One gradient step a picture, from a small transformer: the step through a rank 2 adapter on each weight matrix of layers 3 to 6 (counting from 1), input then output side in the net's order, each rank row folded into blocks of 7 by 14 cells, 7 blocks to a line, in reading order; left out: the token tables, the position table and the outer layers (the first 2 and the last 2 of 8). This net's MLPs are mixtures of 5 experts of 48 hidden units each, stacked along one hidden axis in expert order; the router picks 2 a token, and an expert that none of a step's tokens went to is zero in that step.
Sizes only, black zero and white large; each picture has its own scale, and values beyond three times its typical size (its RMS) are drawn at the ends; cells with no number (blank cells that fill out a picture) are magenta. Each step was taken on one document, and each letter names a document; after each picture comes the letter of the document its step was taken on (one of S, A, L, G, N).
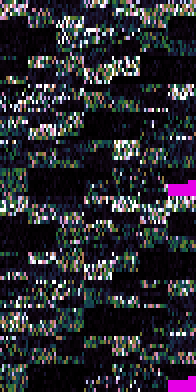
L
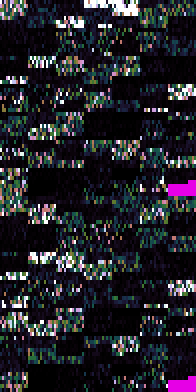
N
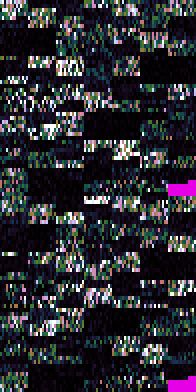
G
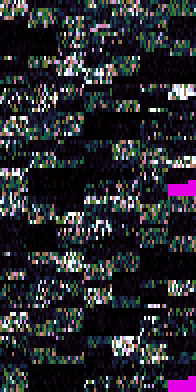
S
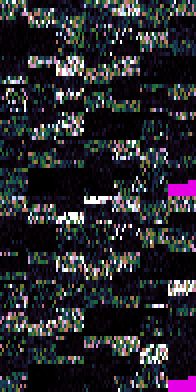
N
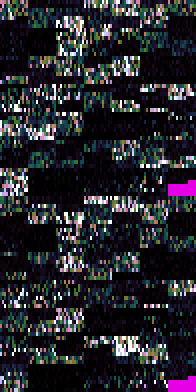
S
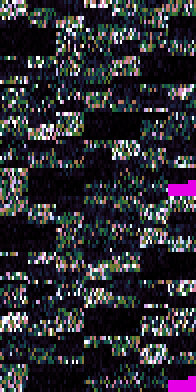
G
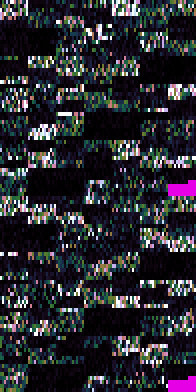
G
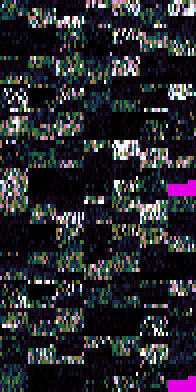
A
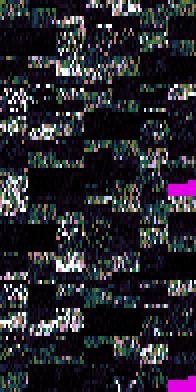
A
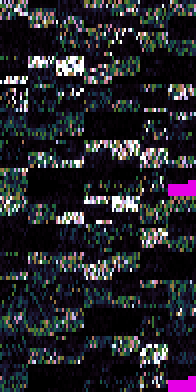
N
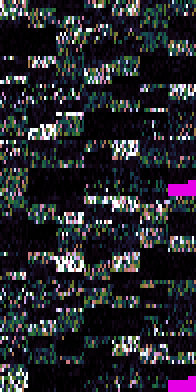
L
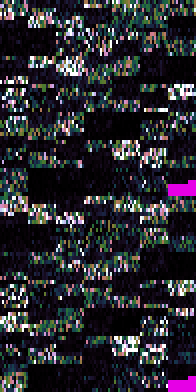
G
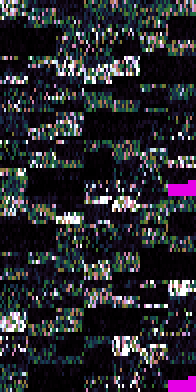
L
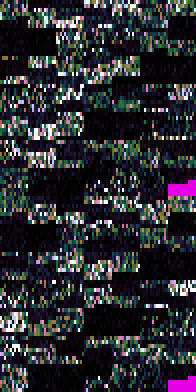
L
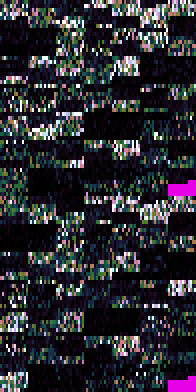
A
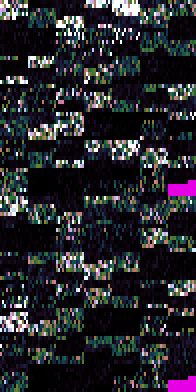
N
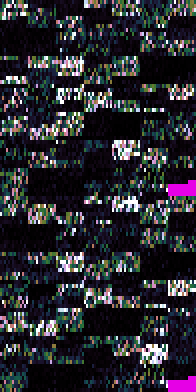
G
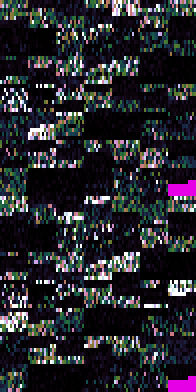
A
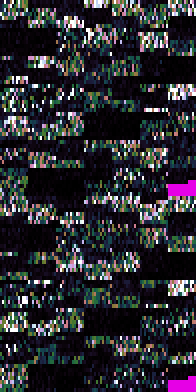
G
